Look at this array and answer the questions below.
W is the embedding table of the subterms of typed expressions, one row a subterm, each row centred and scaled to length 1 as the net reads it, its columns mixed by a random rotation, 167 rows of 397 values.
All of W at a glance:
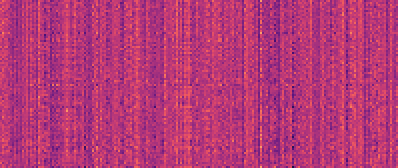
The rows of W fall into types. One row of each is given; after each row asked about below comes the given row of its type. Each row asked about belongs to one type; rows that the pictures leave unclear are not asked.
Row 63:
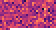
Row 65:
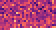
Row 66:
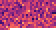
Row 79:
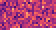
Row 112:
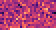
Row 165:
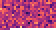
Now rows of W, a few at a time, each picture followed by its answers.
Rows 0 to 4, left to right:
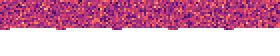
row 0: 112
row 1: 63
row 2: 79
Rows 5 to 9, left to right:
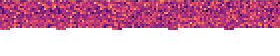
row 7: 63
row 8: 66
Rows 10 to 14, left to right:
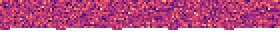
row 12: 65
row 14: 63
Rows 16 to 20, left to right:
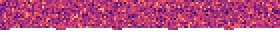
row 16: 79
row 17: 112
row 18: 63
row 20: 63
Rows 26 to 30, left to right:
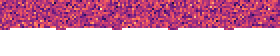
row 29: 79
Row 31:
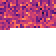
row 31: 65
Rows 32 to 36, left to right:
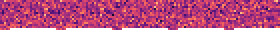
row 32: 63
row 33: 63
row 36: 65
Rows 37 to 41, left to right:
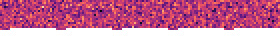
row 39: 165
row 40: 165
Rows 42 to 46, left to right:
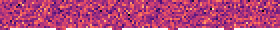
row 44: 65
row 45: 63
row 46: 66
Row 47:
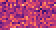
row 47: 66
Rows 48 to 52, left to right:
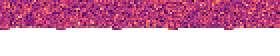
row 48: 112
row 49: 165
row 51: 63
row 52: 112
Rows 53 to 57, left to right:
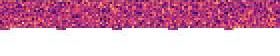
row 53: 66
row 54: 63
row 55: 165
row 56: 165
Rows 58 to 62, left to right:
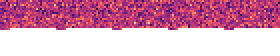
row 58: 66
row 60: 165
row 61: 79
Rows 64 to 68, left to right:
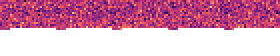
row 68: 79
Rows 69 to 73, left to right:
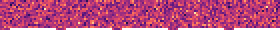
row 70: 165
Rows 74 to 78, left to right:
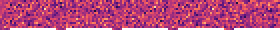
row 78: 63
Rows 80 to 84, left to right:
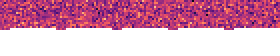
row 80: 65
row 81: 65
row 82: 79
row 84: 165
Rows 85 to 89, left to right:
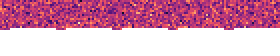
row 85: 165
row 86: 66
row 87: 112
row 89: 165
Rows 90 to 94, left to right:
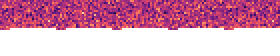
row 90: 66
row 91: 65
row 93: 65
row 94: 66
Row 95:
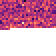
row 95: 66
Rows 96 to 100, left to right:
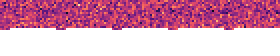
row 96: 65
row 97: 112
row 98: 165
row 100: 79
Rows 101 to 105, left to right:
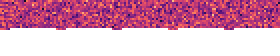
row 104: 63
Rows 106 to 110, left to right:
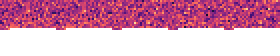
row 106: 66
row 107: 66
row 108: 165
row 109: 65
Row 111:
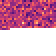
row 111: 165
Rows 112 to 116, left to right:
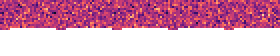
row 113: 65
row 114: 112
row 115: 165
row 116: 63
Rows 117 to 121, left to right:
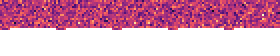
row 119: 165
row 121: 112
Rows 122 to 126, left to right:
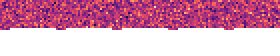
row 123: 165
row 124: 79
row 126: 63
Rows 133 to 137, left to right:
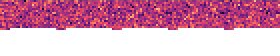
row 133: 63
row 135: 112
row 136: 112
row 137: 66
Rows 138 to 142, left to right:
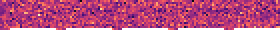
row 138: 112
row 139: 63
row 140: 63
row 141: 63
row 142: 65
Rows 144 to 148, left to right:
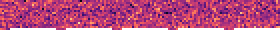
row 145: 66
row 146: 112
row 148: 65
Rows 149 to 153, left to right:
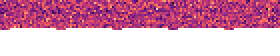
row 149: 79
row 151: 63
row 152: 79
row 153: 63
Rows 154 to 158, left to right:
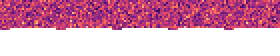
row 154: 165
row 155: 65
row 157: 112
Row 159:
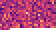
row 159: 65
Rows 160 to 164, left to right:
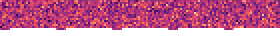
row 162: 66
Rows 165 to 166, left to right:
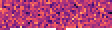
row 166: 112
